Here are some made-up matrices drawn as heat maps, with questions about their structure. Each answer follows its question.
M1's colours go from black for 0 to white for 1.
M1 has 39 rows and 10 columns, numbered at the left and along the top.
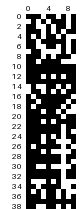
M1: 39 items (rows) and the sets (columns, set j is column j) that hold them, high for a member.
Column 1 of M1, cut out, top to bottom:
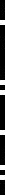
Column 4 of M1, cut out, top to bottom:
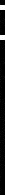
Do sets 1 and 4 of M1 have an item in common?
no
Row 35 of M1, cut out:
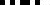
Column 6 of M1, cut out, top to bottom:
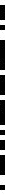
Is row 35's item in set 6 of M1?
yes
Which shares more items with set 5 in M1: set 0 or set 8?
set 8
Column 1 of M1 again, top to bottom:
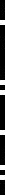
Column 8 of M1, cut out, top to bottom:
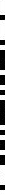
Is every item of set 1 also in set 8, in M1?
no
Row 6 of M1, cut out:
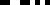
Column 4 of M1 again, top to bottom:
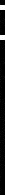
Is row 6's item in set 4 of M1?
no
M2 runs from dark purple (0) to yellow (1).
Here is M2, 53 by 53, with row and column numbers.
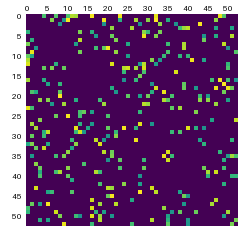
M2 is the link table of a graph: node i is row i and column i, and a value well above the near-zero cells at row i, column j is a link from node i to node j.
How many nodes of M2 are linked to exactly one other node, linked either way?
2
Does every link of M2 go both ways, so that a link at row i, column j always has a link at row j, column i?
yes
